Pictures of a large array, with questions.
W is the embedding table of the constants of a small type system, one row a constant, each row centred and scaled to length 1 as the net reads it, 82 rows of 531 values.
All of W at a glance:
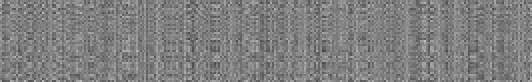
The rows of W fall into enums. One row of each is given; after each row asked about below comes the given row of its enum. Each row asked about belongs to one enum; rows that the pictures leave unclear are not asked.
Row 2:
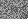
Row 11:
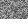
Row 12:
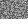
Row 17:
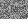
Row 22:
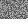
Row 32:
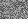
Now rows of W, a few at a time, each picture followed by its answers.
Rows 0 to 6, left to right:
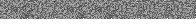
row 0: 2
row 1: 12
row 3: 2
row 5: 12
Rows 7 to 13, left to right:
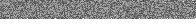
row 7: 32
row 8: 22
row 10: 12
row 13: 12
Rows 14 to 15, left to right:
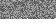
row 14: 32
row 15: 22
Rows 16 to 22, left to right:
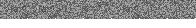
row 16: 2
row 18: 12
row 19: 32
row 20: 2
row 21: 22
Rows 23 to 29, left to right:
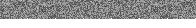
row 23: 32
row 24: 17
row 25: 32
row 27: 22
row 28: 17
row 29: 32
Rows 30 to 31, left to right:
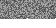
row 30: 22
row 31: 2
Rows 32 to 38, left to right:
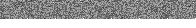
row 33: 12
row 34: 12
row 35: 11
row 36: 12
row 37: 2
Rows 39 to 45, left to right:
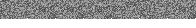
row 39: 12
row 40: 2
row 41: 2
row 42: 17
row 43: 32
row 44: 12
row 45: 2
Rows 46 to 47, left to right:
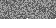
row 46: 22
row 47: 2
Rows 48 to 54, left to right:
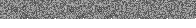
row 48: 2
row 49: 22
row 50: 17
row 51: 17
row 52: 12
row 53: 22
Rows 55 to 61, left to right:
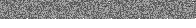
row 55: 22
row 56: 32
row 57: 32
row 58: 12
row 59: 22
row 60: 32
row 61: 12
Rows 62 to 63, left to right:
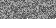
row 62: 11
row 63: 17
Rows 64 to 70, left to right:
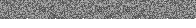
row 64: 22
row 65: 2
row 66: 22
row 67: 17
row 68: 17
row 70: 22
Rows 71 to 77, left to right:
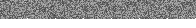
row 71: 12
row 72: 2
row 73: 22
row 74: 32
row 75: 32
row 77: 32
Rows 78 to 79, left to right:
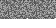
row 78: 22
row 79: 22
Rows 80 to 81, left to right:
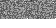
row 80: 12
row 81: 12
